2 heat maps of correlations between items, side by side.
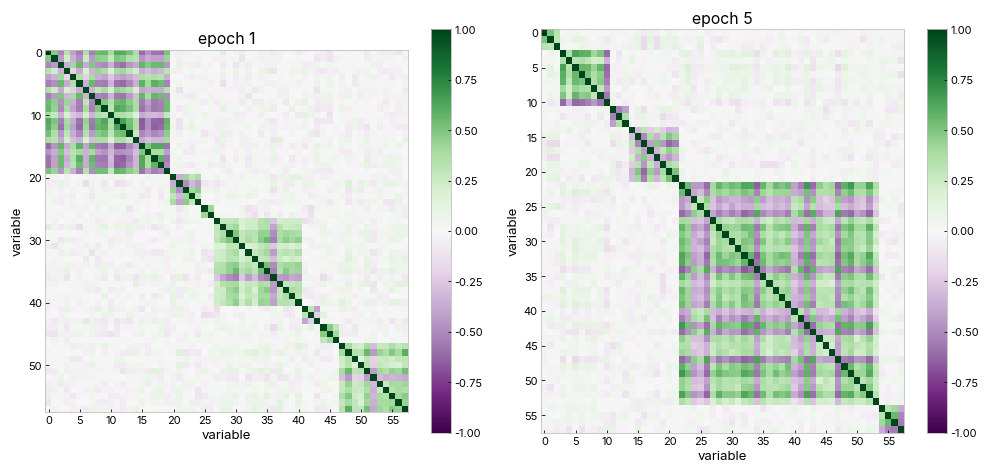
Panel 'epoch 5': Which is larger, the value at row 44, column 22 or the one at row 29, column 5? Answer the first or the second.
the first
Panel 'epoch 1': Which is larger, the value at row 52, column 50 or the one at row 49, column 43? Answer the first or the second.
the second
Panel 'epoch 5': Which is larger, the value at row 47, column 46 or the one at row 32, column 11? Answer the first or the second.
the second
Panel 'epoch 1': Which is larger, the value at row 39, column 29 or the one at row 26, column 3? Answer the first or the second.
the first
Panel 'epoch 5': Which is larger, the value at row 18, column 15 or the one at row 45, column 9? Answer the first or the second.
the second
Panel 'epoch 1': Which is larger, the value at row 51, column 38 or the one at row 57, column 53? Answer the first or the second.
the second
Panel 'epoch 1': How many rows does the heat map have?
58
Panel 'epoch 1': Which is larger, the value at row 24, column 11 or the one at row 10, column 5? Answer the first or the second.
the first
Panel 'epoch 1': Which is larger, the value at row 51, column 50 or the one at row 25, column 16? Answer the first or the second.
the first
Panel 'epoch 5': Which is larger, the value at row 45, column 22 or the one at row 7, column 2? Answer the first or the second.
the first
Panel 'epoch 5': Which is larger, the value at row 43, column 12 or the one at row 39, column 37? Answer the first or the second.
the second
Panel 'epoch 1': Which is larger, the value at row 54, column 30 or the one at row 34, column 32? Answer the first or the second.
the second
